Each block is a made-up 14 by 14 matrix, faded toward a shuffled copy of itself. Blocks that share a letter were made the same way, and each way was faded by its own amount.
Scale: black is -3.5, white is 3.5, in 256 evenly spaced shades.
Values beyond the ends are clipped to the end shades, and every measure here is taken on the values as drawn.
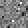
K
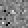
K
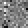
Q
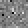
K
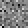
Q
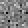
K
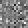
Q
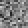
Q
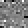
Q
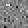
K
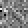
Q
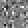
Q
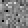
K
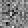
Q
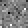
K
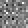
Q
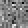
Q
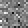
Q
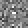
Q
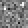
K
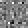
Q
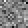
K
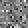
Q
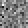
K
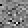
Q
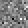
K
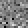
K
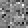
Q
